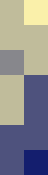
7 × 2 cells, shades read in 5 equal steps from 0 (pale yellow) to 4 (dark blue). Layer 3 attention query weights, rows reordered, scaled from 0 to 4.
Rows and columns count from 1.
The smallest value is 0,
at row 1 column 2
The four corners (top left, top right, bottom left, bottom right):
1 0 3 4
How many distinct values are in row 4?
2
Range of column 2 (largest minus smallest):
4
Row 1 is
1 0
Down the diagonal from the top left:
1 1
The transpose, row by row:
1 1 2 1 1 3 3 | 0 1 1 3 3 3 4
